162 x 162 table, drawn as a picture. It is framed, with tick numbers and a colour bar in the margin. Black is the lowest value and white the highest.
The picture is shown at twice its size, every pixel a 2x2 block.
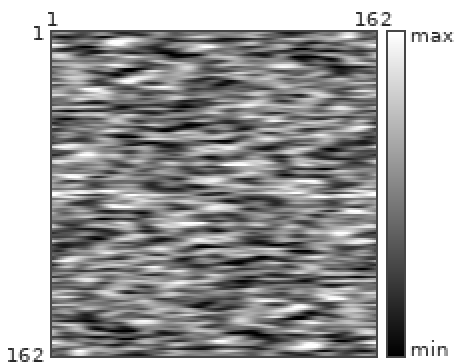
The grain runs across in streaks. Overall the values sit about 50% of the way up the scale. A half turn leaves it unchanged.
